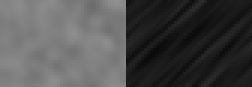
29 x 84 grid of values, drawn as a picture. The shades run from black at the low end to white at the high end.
It is made of 1 by 2 panels. Panel 1,1: middling, blotchy, faint in contrast. Panel 1,2: very low, slanting up to the right, faint in contrast.
